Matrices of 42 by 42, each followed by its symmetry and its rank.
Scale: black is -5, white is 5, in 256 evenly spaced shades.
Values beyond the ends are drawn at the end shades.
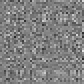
neither, rank five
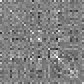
symmetric, rank five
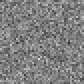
neither, full rank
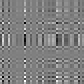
neither, rank one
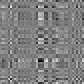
neither, rank two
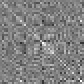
symmetric, rank five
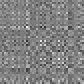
symmetric, rank three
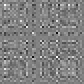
symmetric, rank three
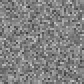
neither, full rank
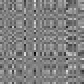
neither, rank two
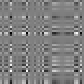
neither, rank one
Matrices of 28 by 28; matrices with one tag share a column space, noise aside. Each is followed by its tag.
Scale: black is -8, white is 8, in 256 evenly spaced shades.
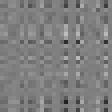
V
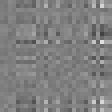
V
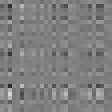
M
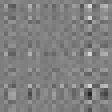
M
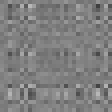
M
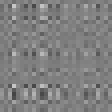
M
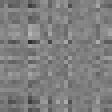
V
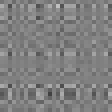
M
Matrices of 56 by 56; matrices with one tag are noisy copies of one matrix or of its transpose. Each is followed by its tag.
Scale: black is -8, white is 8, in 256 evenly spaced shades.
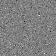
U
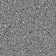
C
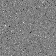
C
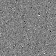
U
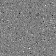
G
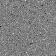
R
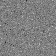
R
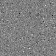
G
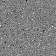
R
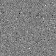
G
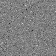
C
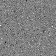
R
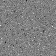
R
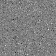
G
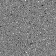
R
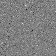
C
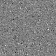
G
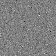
U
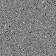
C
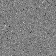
C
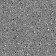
G
